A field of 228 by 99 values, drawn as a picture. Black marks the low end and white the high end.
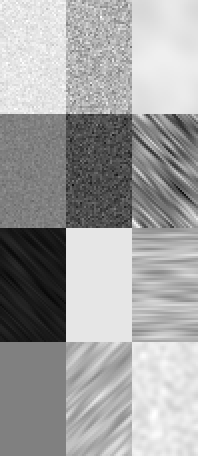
The table splits into 4 rows of 3 panels. Panel 1,1: very high, fine-grained, faint in contrast. Panel 1,2: high, fine-grained. Panel 1,3: very high, smooth, faint in contrast. Panel 2,1: middling, fine-grained, faint in contrast. Panel 2,2: low, fine-grained. Panel 2,3: middling, slanting down to the right, strong in contrast. Panel 3,1: very low, slanting down to the right, faint in contrast. Panel 3,2: very high, flat. Panel 3,3: high, streaked across. Panel 4,1: middling, flat. Panel 4,2: high, slanting up to the right. Panel 4,3: very high, blotchy, faint in contrast.
